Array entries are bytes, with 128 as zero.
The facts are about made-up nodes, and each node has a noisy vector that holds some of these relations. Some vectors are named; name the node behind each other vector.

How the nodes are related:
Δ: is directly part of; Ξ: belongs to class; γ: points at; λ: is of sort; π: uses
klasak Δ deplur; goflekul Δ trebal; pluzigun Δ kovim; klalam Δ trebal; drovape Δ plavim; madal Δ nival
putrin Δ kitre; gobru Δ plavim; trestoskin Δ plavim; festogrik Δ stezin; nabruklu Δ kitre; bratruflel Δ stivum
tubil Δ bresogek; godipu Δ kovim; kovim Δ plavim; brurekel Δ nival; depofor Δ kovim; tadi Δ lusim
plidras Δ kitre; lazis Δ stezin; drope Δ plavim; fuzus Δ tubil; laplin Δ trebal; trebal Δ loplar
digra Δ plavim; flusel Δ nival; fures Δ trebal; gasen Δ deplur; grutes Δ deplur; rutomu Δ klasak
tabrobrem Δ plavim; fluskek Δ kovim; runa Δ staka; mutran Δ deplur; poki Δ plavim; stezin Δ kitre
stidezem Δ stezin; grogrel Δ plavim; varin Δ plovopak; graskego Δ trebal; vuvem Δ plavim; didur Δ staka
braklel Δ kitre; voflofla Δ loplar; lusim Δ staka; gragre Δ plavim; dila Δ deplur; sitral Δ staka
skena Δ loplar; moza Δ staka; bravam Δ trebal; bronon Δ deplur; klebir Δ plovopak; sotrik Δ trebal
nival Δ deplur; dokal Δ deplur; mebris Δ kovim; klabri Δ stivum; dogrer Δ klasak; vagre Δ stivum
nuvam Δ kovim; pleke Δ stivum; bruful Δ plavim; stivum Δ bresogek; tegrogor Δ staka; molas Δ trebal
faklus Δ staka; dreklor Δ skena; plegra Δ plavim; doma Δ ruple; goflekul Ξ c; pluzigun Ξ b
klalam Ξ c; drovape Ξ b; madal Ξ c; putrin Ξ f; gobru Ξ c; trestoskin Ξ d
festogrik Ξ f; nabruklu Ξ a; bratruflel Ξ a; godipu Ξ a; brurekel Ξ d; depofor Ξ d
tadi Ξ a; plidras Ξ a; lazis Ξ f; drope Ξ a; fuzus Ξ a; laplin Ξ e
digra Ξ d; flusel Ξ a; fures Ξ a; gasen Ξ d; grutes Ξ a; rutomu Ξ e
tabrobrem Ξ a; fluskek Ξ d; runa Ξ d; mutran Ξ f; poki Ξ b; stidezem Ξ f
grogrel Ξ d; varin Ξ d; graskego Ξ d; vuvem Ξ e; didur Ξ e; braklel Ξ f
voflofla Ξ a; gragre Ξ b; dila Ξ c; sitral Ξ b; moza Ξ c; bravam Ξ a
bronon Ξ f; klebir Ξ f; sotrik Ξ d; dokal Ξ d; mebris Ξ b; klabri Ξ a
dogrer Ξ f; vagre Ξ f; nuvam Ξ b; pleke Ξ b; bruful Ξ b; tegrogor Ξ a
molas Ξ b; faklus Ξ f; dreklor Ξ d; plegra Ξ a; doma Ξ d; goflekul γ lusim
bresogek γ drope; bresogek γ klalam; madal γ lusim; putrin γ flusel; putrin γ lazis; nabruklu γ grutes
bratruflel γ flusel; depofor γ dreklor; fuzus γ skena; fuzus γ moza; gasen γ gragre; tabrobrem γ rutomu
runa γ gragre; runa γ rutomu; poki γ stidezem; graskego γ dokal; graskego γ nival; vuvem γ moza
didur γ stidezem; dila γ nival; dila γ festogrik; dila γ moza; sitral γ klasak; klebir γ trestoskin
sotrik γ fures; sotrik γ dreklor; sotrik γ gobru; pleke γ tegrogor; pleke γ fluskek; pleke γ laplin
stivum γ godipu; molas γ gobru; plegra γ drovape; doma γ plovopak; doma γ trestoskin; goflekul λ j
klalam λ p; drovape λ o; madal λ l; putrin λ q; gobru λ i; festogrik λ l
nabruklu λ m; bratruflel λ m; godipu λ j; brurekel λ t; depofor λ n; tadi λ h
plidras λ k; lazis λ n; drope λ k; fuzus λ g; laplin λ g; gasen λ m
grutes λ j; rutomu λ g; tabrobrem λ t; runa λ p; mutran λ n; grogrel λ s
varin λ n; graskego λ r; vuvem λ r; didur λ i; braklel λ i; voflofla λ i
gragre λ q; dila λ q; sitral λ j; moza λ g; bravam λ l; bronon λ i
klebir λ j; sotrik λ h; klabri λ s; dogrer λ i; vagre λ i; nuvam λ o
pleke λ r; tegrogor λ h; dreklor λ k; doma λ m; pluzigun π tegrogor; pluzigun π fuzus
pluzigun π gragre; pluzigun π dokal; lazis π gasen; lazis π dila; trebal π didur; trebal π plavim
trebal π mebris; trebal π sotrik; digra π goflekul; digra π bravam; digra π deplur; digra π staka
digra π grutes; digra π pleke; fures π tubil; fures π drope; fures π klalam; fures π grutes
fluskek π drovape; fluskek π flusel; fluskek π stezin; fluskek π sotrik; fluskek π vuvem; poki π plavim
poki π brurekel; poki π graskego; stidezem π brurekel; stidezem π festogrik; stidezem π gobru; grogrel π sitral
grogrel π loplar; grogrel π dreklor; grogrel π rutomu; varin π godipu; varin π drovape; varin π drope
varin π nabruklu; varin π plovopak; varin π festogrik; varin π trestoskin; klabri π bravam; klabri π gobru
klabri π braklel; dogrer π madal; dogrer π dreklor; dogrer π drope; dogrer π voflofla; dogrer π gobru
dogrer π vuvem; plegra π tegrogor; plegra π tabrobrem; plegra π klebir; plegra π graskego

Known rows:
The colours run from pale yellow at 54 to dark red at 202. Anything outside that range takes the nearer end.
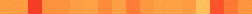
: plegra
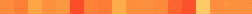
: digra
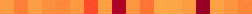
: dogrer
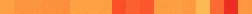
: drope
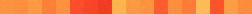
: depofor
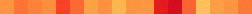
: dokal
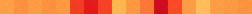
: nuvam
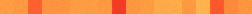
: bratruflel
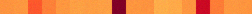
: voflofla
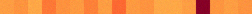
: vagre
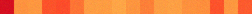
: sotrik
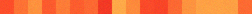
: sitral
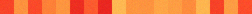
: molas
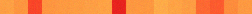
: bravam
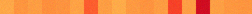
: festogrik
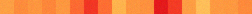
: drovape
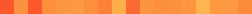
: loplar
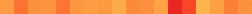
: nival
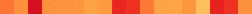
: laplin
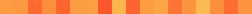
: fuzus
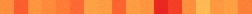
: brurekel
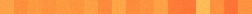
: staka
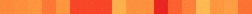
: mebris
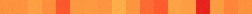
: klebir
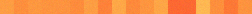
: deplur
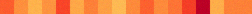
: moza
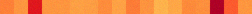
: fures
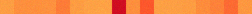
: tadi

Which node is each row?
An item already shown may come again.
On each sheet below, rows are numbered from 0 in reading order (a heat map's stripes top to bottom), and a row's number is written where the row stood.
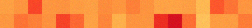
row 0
plegra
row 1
dokal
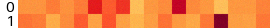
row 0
pluzigun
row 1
gobru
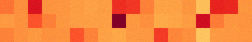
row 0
laplin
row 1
voflofla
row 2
doma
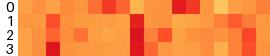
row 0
drovape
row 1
bravam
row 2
grutes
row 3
flusel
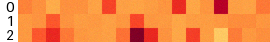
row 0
madal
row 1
nabruklu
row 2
rutomu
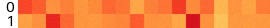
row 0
grogrel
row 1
vuvem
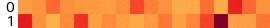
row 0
klabri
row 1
dila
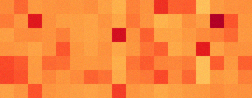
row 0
trestoskin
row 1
fures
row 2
tadi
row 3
klebir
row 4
dreklor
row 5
grogrel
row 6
nabruklu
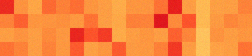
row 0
graskego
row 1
fluskek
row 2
pleke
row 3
gasen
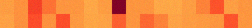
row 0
didur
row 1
tegrogor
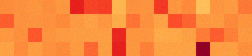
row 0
poki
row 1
skena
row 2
bravam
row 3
bronon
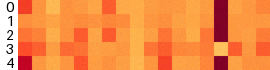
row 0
klalam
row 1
putrin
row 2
gobru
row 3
dreklor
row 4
goflekul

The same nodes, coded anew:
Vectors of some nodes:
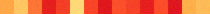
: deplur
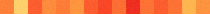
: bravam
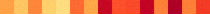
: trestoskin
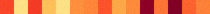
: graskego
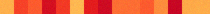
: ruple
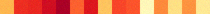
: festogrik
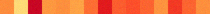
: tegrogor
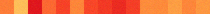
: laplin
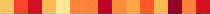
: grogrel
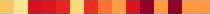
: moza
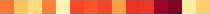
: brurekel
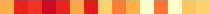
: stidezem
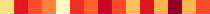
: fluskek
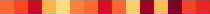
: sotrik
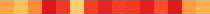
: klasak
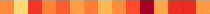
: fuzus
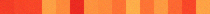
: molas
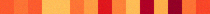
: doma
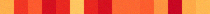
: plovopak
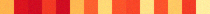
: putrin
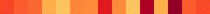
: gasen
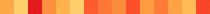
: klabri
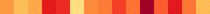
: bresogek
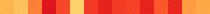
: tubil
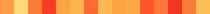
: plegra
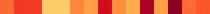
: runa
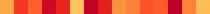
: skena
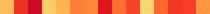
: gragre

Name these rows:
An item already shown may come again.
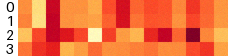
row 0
tegrogor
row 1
tegrogor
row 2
dila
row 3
pleke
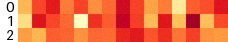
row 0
drope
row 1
fluskek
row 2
flusel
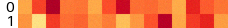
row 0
tadi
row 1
fuzus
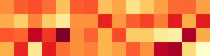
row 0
poki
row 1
digra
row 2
klebir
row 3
tabrobrem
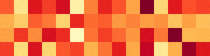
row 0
goflekul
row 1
pluzigun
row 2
madal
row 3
sitral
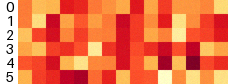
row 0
didur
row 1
grutes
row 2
drope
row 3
klalam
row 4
sotrik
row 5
festogrik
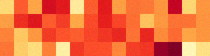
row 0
gobru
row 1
rutomu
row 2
voflofla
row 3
brurekel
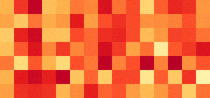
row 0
gragre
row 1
bruful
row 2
drovape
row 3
drope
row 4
dokal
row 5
putrin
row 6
fures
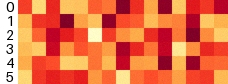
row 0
dreklor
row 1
trebal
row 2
dila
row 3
godipu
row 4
depofor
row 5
vuvem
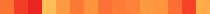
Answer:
pleke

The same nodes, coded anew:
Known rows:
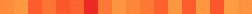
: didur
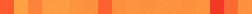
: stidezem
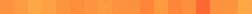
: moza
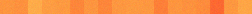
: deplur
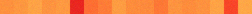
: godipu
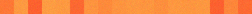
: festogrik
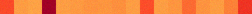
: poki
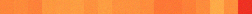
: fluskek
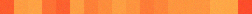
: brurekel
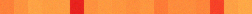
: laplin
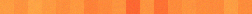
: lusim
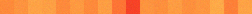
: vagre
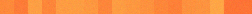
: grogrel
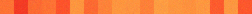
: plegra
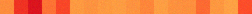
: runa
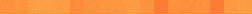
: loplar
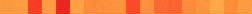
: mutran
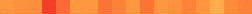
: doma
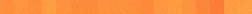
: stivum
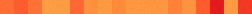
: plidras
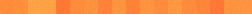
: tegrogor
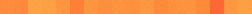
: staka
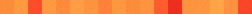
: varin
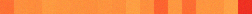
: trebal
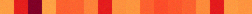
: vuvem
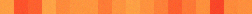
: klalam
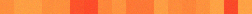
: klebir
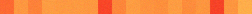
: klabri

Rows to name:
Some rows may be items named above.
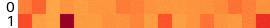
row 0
digra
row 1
poki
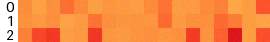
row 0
sotrik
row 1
fuzus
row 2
drope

